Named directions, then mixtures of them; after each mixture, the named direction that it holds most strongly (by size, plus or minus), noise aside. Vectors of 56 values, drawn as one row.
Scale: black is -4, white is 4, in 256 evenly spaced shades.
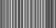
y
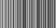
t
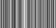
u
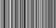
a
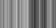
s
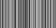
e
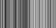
s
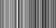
s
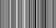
s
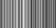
y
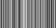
u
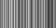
y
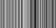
s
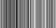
s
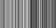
s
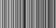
t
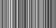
y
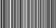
u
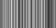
y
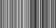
s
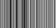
u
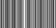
u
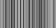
y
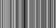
u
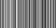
e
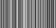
u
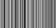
a
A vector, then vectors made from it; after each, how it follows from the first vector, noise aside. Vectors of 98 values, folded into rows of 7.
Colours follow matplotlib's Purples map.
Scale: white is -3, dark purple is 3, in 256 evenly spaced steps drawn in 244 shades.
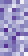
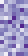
reversed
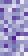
copied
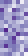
copied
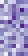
reversed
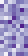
reversed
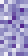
reversed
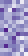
copied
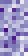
copied
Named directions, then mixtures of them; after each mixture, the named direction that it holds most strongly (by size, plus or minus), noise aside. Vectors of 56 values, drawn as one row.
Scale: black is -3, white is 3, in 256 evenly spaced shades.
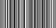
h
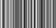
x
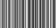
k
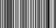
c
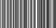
x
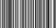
c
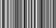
x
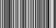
c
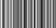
x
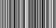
h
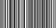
h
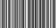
k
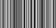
x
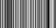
c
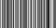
c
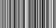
h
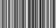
k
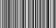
k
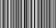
x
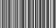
k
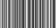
k
